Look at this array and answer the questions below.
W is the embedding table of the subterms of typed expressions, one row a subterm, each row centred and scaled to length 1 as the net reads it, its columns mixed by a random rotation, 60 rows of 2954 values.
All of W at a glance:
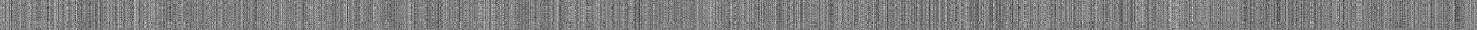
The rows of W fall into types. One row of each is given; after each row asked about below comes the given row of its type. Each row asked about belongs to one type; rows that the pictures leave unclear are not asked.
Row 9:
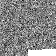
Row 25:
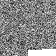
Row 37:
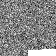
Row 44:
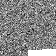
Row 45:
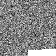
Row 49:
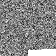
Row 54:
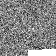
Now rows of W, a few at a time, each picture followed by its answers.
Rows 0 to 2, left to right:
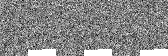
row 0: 9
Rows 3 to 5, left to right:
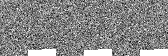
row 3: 54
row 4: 45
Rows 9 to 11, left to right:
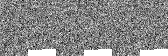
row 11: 9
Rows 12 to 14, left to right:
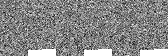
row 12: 49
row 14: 25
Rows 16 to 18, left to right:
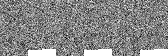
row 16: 25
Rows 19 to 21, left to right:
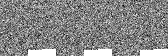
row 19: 49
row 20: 25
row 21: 45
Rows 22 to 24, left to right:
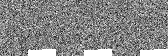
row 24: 49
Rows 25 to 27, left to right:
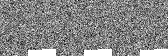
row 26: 45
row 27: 9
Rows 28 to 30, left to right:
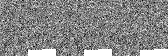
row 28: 9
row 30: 25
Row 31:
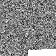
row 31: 49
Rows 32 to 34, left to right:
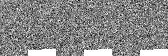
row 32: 54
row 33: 9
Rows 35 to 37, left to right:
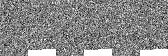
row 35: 9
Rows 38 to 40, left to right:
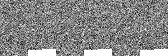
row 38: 25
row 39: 49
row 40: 54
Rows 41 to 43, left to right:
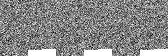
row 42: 9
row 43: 49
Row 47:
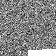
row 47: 44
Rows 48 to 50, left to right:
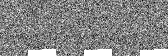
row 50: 25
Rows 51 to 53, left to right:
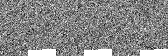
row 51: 44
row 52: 44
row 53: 54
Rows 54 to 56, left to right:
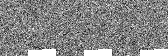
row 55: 44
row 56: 25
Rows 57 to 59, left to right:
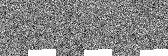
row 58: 44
